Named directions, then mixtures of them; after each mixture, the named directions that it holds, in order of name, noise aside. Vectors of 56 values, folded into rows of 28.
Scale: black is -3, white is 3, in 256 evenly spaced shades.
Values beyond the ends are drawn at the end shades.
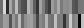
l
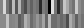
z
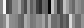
l, z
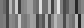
l, z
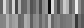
z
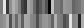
l, z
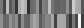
l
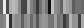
l, z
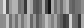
l, z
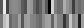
l, z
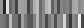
l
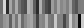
l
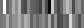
l, z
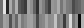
l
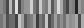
l, z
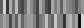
l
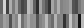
l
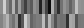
z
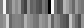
l, z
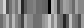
l, z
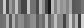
l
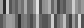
l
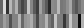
l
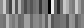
z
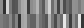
l
